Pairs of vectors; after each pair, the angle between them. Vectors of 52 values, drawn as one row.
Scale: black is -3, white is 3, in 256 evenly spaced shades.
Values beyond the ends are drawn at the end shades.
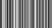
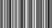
partly aligned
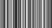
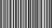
partly aligned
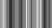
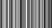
partly aligned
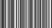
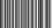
orthogonal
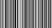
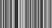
partly aligned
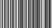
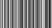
nearly parallel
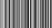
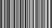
orthogonal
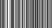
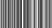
partly opposed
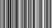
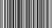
orthogonal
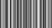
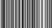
partly opposed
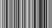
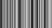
orthogonal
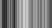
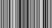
partly opposed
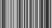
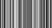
partly aligned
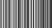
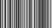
orthogonal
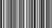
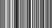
orthogonal
